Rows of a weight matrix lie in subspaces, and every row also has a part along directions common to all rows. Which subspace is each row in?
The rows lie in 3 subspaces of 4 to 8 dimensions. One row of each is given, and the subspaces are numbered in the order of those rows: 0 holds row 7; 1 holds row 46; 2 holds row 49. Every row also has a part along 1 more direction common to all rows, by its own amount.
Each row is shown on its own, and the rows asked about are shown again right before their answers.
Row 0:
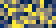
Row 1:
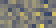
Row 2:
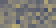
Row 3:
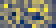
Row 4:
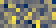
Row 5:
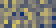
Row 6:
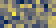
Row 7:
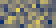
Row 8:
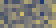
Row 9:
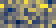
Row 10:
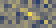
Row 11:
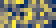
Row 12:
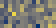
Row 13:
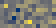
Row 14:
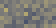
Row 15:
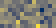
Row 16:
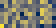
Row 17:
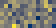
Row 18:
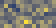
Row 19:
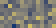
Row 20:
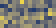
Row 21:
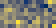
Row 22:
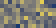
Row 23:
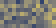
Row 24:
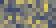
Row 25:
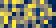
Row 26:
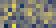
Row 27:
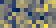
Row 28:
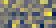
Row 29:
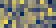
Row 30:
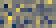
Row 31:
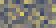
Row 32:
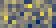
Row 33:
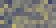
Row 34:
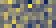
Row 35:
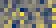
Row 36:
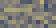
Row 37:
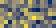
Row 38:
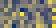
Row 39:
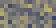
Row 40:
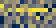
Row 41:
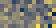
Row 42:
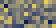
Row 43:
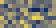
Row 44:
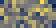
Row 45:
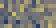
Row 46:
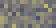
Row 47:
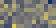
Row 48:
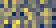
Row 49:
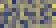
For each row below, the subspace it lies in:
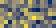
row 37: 1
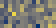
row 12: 2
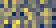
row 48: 2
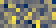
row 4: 0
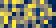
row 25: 0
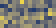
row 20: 1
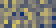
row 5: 2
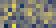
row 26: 0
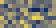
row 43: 1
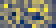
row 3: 1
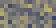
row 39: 0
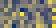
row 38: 2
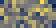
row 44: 1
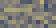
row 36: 0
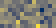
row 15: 2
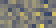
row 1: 2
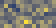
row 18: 0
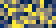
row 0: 0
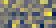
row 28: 2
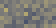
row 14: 0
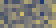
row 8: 0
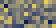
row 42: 0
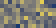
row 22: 1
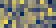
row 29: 1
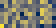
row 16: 2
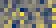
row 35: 2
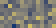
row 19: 1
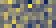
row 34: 0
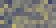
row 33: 0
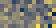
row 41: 2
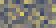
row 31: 0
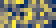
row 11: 0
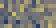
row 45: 2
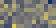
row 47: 0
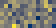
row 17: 1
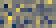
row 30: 0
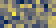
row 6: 0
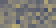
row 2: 1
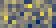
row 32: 0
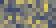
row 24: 0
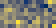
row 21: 2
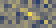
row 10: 1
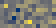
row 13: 0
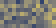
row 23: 0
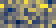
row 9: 2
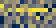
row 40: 1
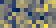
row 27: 0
